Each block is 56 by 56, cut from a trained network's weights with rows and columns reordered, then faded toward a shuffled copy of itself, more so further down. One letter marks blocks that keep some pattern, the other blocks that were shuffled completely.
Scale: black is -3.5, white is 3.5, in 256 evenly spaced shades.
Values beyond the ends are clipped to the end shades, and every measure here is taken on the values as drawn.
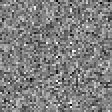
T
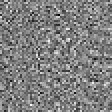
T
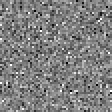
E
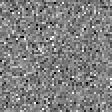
E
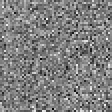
T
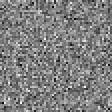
T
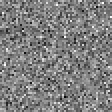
E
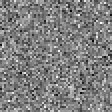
E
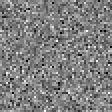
E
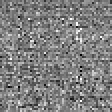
T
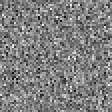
T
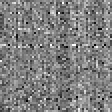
T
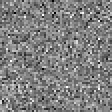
T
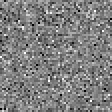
E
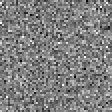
E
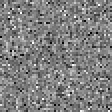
E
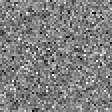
E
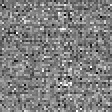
T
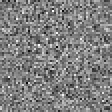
T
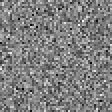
E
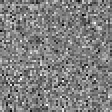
T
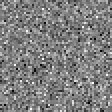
E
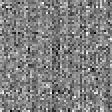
T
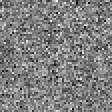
T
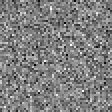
E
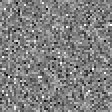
E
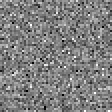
E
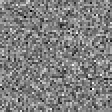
E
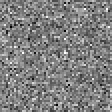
T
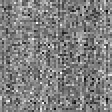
T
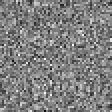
T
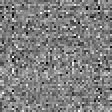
T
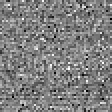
T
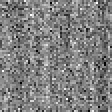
T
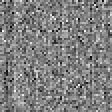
T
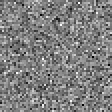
E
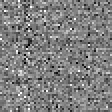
T
